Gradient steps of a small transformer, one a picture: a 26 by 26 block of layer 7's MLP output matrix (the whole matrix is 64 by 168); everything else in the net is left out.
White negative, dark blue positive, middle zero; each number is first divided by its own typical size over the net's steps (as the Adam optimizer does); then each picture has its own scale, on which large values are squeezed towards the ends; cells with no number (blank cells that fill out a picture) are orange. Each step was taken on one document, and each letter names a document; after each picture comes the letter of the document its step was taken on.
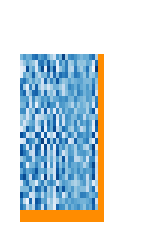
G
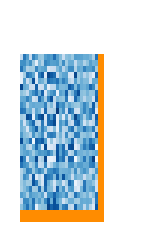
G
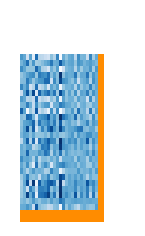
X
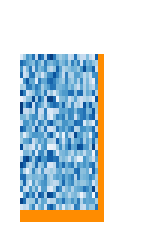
G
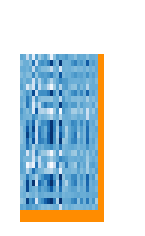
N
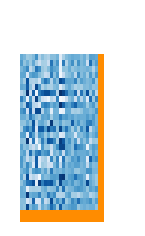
X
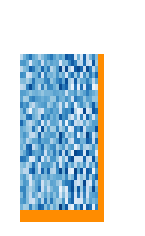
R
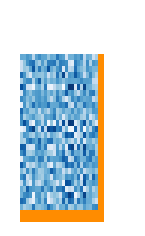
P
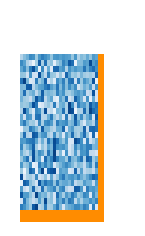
G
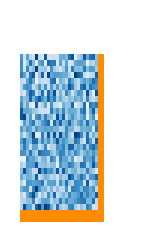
G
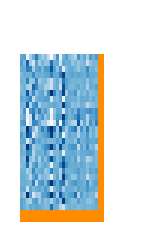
N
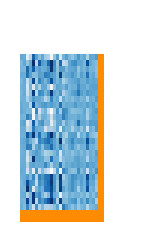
N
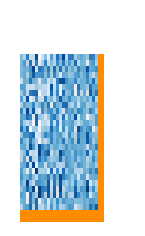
X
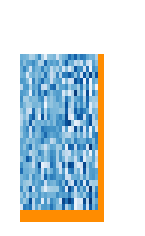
R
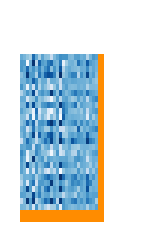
N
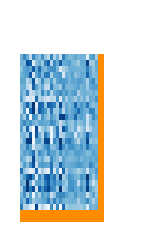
X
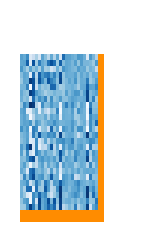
X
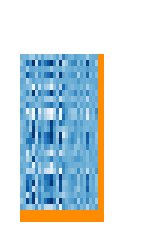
N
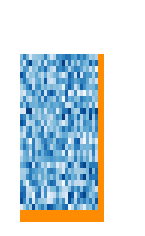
P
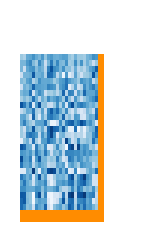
P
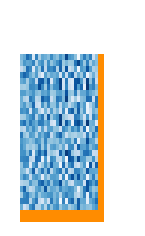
R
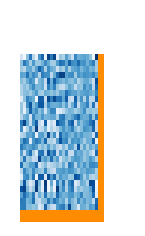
G
